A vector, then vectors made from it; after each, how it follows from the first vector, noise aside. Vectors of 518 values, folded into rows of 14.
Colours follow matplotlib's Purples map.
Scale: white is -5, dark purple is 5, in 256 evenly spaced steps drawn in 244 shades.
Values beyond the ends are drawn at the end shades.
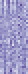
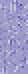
partly zeroed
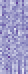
reversed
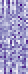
scaled up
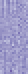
shrunk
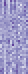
negated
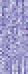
reversed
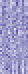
reversed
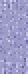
partly zeroed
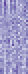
negated
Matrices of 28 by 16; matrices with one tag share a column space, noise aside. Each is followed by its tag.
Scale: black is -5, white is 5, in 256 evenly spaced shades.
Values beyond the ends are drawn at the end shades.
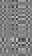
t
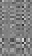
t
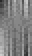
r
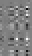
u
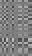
t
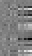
u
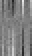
r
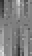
r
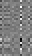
t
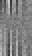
r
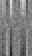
r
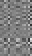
t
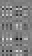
u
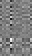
t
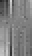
r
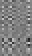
t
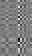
t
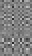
t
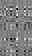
u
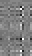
u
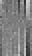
r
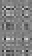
u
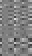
t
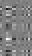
u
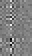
t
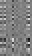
t
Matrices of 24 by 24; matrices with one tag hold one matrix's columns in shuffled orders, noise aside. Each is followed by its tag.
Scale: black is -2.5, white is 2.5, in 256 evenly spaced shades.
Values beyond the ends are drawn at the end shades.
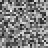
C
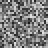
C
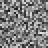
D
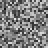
D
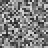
C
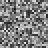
D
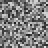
D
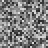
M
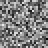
D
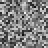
M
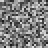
C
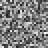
D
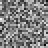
C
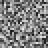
M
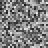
D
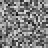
C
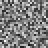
D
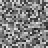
D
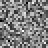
D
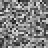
C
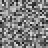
C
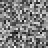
M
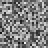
M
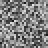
M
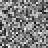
D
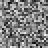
C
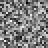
M
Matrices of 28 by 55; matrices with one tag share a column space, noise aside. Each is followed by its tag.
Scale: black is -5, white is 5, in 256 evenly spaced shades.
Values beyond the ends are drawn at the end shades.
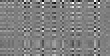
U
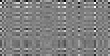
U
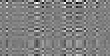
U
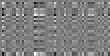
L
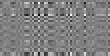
L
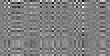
U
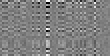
U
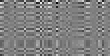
U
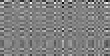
U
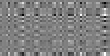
L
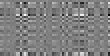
L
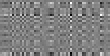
L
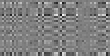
L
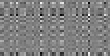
L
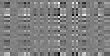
L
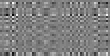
L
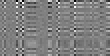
U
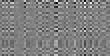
U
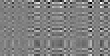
U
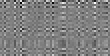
U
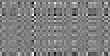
L
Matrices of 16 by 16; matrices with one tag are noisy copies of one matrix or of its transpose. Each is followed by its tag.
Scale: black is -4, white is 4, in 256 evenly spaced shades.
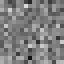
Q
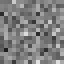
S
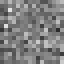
Q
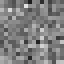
Q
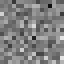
S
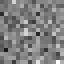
S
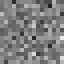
S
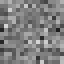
Q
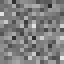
S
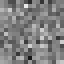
Q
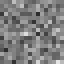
S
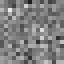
Q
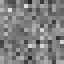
Q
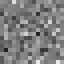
S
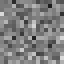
S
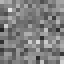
Q
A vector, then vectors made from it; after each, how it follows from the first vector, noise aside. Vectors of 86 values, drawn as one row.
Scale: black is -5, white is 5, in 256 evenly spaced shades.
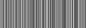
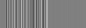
partly zeroed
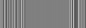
partly zeroed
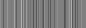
partly zeroed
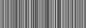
wrapped around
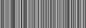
wrapped around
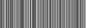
wrapped around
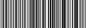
scaled up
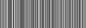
reversed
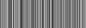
reversed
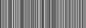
reversed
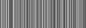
wrapped around
